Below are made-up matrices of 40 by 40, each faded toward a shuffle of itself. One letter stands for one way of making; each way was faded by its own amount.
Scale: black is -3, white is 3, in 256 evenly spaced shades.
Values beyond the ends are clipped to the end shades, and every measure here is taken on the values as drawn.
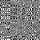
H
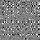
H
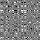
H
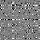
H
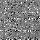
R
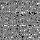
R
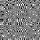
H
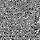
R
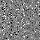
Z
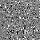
Z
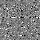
R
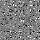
Z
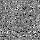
R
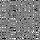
H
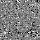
R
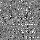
R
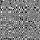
H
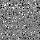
R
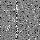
Z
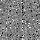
Z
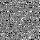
R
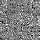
Z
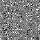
Z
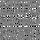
H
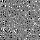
Z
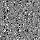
Z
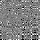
H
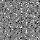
Z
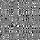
H
